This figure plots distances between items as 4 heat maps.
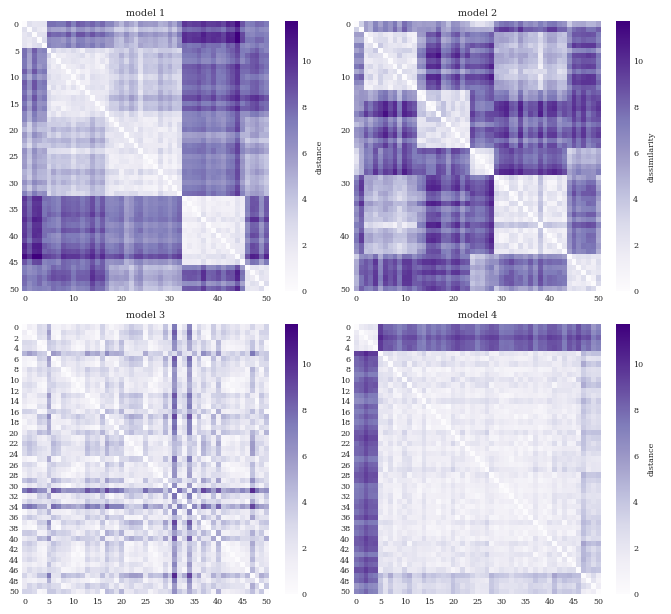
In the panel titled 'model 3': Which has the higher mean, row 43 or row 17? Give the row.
17
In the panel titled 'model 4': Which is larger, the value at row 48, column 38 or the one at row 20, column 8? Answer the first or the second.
the first
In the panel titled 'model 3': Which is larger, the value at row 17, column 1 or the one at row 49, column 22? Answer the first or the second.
the second
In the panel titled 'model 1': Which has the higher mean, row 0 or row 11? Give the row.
0
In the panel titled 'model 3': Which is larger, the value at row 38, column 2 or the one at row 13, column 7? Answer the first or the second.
the second
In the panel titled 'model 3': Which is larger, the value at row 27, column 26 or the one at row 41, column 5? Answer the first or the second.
the second
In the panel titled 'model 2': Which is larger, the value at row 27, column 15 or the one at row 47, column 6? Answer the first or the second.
the second
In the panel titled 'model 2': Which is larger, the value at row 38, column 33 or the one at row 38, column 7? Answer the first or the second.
the first
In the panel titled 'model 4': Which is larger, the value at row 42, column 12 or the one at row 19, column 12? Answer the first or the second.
the first
